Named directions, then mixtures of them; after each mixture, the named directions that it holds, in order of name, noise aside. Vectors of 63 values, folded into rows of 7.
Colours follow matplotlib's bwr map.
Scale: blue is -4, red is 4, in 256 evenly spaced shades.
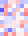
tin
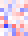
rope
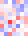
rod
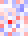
rod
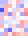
tin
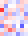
rope, tin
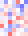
rod, tin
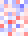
rod, tin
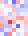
rod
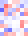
tin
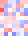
tin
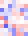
rope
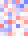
rod, tin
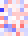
rope, tin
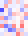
rope, tin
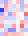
rope, tin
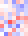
rod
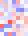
rod, rope
